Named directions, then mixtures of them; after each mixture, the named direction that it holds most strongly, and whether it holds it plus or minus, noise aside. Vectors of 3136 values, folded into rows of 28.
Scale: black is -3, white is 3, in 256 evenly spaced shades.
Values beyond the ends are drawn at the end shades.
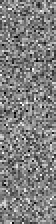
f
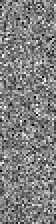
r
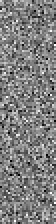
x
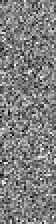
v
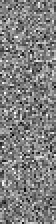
f, minus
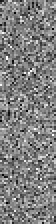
v, plus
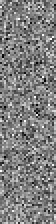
r, minus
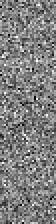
f, minus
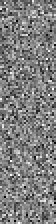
x, minus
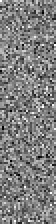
x, plus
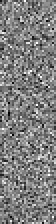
v, plus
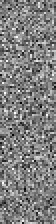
f, minus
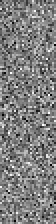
x, minus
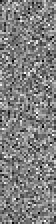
r, plus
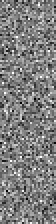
f, minus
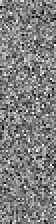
x, plus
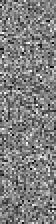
r, plus
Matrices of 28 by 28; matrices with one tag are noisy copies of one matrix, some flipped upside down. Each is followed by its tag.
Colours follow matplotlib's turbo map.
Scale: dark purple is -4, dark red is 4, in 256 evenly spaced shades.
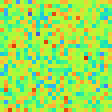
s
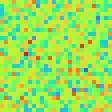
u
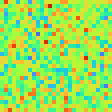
s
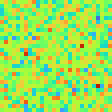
u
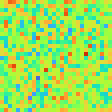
s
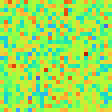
s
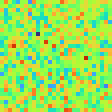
s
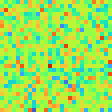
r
